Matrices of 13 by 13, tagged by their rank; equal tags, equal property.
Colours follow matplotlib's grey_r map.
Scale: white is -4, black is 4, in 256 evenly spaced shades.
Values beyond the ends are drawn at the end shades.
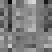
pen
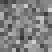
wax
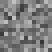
wax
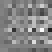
pen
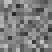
wax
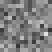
wax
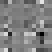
pen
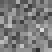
wax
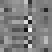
pen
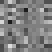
pen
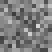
wax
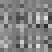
pen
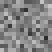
wax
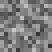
wax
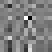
pen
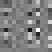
pen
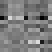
pen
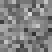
wax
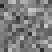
wax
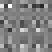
pen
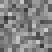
wax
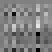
pen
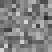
wax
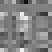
pen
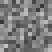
wax
